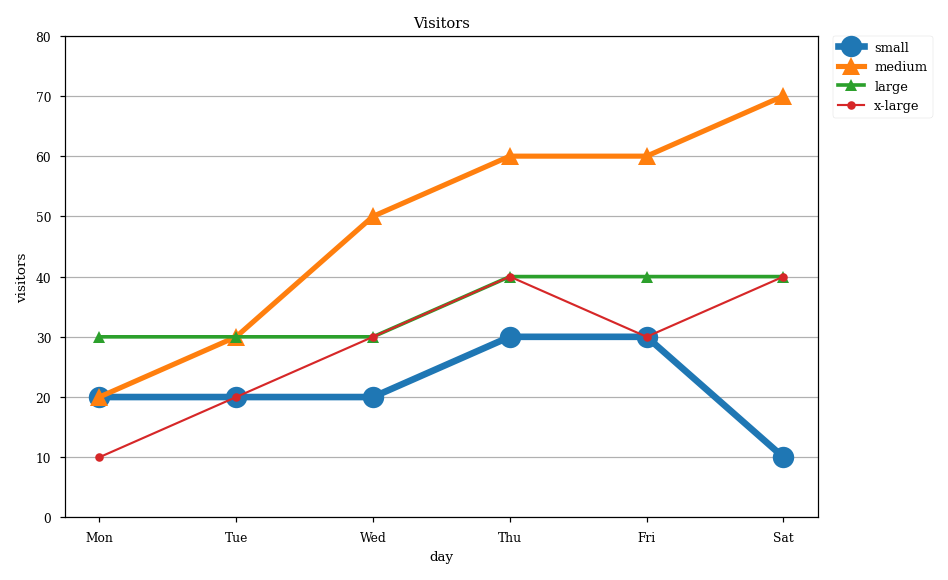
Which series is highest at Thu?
medium
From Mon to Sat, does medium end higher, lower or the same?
higher
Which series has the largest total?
medium
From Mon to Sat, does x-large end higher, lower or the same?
higher
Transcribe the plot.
Title: Visitors
x-axis: day, ticks Mon Tue Wed Thu Fri Sat
y-axis: visitors, ticks 0 10 20 30 40 50 60 70 80
Legend: small, medium, large, x-large
Values:
small: 20 20 20 30 30 10
medium: 20 30 50 60 60 70
large: 30 30 30 40 40 40
x-large: 10 20 30 40 30 40
